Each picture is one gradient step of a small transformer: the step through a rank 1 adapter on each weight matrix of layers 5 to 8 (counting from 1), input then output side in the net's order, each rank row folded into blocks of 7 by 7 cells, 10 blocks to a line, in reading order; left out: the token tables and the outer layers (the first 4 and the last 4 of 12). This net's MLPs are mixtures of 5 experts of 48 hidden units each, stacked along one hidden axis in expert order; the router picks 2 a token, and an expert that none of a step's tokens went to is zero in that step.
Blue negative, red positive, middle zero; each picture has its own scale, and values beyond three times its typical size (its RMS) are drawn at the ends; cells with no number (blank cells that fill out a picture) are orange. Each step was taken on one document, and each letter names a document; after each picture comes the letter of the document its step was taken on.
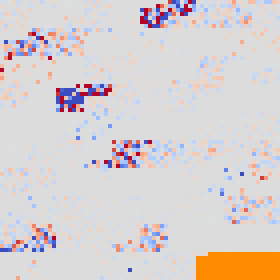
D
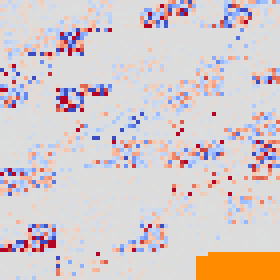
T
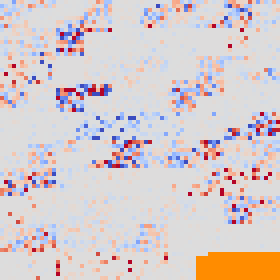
T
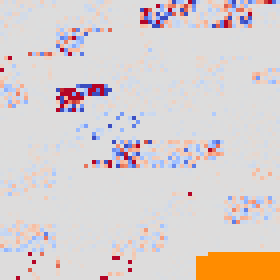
T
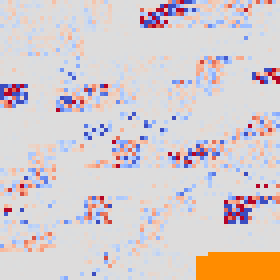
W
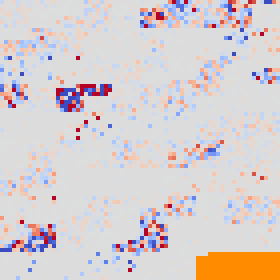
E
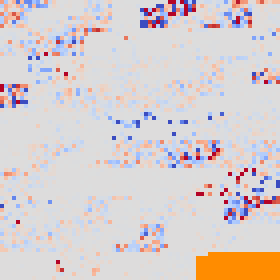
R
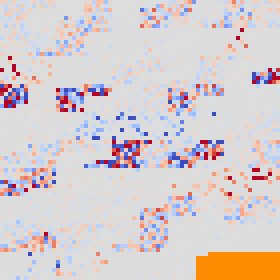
T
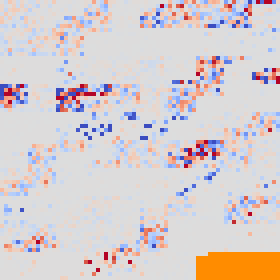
W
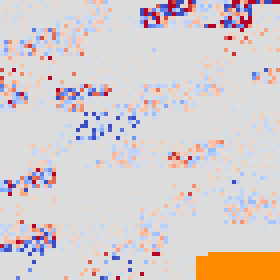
E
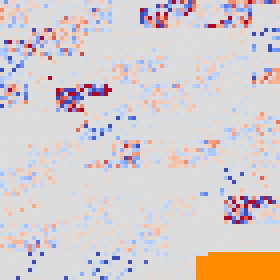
E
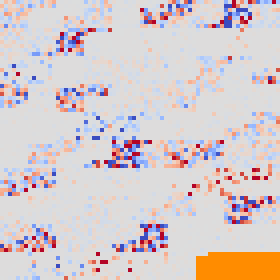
T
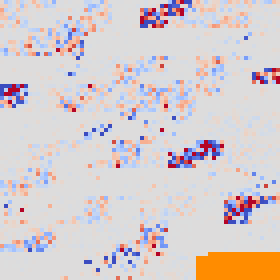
W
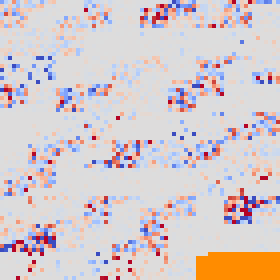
D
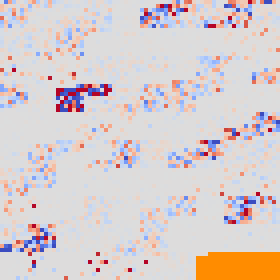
E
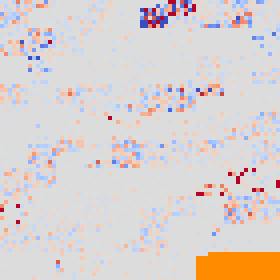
R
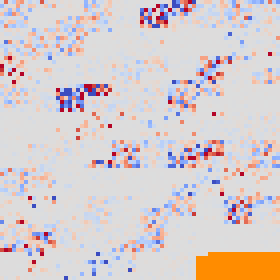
D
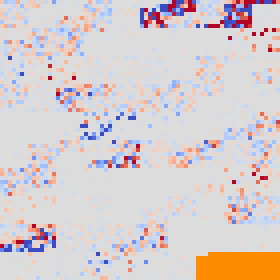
E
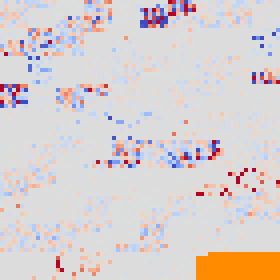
R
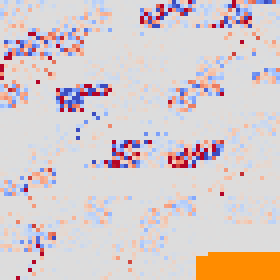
D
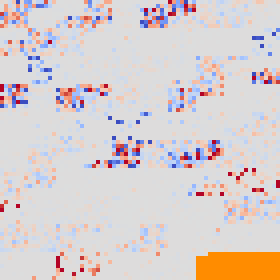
R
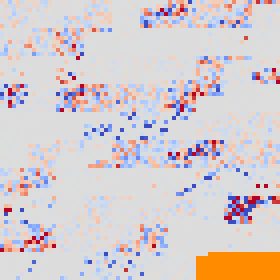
W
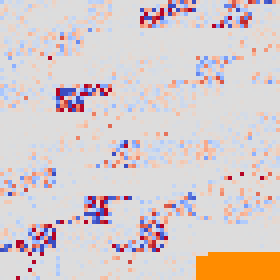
D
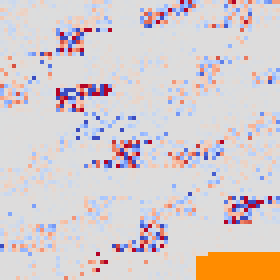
T
